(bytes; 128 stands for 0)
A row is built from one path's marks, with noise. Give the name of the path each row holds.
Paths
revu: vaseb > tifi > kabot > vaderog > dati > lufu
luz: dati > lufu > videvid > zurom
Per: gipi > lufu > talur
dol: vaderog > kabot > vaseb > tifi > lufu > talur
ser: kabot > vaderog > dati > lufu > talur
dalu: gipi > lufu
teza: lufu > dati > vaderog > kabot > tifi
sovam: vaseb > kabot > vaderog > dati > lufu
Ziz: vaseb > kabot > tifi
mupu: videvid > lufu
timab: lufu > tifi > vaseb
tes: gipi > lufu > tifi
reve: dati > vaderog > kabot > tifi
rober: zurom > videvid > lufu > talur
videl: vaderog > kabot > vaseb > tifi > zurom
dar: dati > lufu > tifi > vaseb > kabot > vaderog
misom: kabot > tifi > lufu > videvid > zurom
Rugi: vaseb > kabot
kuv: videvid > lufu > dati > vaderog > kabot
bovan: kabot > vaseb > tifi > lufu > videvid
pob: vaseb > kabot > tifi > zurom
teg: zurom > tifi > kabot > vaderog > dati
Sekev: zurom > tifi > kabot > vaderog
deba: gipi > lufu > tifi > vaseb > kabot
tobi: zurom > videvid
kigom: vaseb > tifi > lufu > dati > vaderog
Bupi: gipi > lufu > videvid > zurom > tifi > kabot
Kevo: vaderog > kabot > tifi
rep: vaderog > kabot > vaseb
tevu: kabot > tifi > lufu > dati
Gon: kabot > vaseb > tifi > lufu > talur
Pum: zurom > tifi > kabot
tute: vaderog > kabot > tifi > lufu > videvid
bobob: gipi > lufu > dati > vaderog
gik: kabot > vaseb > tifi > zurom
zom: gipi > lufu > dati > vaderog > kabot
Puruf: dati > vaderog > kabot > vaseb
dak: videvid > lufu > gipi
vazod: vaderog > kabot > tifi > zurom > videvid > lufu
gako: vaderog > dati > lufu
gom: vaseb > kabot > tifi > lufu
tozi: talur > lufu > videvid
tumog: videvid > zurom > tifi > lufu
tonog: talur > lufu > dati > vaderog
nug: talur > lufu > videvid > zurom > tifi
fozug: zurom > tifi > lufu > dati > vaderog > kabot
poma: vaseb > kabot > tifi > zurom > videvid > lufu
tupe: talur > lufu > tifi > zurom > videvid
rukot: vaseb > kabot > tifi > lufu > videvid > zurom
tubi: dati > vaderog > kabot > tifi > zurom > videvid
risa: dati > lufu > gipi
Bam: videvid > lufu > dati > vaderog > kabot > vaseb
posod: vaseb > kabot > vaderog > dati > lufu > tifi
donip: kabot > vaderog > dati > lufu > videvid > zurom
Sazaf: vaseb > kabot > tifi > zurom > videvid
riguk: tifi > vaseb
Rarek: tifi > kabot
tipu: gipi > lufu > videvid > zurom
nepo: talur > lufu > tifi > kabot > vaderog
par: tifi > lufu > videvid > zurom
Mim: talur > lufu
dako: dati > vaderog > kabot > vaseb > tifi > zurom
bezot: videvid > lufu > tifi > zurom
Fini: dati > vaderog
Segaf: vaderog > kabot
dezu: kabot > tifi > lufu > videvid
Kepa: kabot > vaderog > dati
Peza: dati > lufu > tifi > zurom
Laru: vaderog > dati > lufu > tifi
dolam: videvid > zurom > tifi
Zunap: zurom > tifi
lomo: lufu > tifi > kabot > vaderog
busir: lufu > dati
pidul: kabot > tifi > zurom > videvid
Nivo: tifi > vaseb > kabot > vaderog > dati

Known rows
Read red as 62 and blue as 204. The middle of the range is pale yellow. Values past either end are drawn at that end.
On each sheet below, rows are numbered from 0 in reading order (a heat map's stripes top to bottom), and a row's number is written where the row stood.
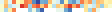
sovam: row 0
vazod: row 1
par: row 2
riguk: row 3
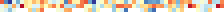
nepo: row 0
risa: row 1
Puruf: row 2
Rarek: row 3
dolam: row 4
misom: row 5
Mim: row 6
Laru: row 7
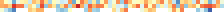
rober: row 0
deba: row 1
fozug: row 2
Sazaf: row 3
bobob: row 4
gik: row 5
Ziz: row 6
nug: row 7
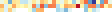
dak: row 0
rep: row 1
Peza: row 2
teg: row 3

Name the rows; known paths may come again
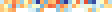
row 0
deba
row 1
teza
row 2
Pum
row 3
Rarek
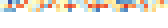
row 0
donip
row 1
timab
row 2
tipu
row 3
tupe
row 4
misom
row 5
pob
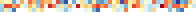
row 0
dolam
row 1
Mim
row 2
nepo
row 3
par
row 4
gako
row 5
Laru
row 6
vazod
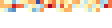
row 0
rober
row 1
ser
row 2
gik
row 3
posod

